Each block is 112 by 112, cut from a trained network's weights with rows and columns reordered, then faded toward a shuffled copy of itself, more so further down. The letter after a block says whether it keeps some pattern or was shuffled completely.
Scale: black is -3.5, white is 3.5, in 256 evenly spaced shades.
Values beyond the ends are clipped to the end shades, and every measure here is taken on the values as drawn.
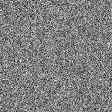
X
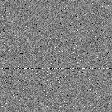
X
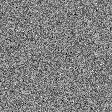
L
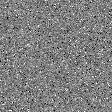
L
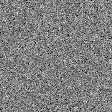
L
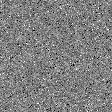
L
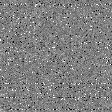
X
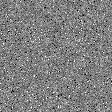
L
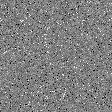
L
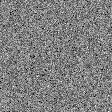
L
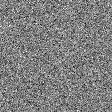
L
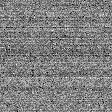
X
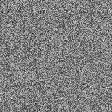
X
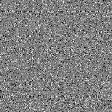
X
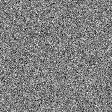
L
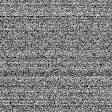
X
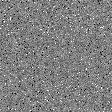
L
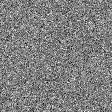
L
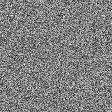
X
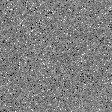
L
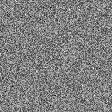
X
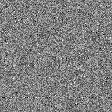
X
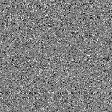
X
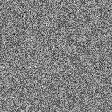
X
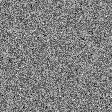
L
